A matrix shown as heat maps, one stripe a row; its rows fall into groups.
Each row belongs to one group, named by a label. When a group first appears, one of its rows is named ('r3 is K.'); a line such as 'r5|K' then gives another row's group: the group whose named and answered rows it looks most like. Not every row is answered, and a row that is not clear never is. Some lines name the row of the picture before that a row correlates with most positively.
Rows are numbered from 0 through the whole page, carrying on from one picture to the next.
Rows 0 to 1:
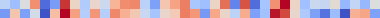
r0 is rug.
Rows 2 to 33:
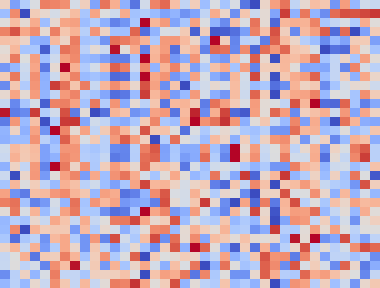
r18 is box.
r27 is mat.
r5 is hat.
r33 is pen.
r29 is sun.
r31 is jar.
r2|mat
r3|sun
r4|box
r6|rug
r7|rug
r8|box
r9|rug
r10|box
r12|box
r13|jar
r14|mat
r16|pen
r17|rug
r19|box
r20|pen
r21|rug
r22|box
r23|mat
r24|sun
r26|pen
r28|jar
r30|hat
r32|hat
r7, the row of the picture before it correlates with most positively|1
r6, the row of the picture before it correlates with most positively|1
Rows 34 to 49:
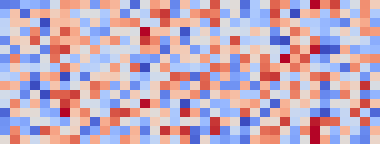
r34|mat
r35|mat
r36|rug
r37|box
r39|jar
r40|sun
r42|hat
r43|sun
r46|rug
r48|hat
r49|hat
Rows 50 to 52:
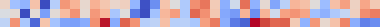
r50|sun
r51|sun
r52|hat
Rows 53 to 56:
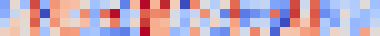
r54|pen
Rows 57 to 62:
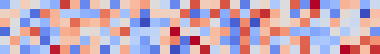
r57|jar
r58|hat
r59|sun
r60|rug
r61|sun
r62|sun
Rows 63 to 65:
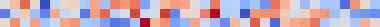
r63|rug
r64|hat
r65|box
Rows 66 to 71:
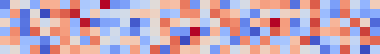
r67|jar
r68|mat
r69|mat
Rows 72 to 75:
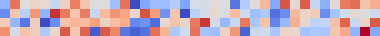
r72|sun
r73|pen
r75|mat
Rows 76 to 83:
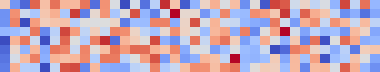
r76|mat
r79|rug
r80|jar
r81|pen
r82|pen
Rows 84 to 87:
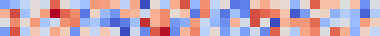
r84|hat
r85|hat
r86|box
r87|mat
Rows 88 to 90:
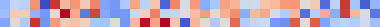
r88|jar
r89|jar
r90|pen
